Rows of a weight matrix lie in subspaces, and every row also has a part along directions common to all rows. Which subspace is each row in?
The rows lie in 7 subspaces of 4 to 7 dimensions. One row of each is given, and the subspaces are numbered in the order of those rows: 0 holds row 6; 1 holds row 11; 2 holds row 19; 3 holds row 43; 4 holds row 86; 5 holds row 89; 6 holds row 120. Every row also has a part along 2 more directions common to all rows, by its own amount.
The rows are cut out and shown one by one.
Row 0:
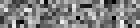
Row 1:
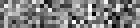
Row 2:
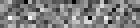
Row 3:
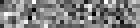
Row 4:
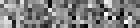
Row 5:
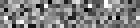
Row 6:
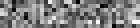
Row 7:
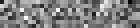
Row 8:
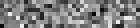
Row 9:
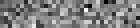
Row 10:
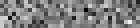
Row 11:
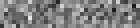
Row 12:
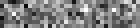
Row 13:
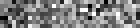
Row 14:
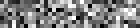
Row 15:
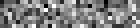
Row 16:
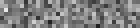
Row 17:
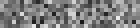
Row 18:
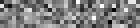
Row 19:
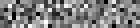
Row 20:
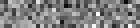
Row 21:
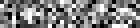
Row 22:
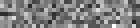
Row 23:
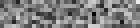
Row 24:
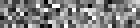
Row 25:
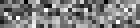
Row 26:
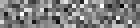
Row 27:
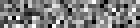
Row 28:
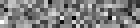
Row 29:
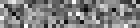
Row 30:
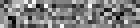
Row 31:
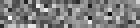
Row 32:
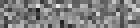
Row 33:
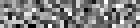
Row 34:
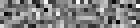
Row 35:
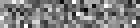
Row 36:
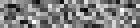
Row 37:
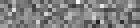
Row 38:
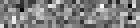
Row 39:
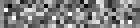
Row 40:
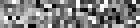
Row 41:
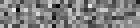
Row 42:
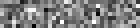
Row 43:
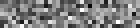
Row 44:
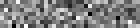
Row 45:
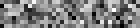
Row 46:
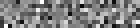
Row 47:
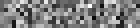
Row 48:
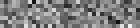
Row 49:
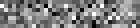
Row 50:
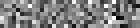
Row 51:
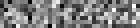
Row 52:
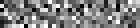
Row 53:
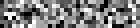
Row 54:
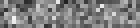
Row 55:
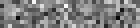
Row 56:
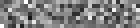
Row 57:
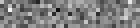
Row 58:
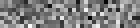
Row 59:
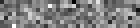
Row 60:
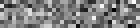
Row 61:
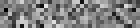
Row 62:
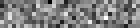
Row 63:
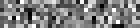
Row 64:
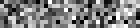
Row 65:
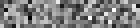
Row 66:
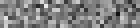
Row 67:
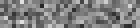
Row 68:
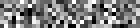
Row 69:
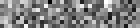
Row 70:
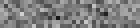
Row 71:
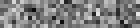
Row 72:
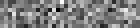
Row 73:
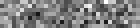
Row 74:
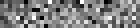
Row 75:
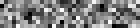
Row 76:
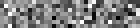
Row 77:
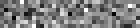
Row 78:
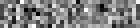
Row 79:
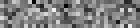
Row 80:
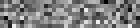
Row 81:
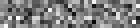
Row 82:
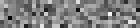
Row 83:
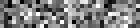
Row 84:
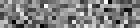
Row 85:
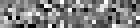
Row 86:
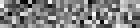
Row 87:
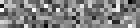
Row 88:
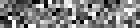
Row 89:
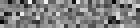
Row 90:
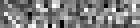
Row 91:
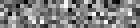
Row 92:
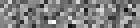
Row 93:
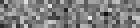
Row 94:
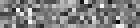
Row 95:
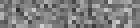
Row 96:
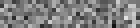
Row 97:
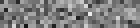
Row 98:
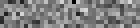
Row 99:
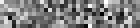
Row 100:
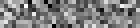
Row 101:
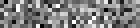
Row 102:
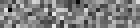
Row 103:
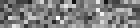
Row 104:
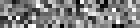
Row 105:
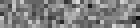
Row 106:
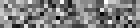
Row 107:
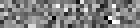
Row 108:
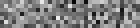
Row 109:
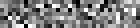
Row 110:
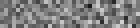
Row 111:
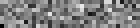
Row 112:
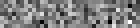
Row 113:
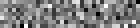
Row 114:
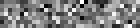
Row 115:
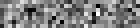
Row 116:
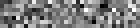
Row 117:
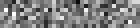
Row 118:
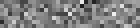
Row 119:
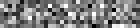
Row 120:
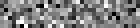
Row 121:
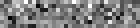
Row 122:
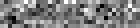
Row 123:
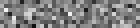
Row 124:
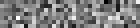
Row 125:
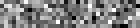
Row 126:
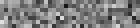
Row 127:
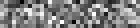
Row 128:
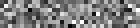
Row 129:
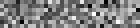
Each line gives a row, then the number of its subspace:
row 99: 4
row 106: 4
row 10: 4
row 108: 4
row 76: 3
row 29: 5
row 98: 5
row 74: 1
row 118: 6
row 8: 1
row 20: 5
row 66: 3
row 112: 4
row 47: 3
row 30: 1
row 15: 4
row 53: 4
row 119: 0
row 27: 5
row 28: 4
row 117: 2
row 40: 0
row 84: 3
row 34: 5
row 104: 0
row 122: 1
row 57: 2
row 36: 5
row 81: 5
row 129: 3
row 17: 4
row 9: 6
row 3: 0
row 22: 0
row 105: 0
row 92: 3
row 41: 3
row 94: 3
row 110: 6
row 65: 1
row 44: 2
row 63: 3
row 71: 0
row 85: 2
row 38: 1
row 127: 0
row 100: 5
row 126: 4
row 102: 2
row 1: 3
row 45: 5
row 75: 2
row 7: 2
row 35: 5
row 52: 0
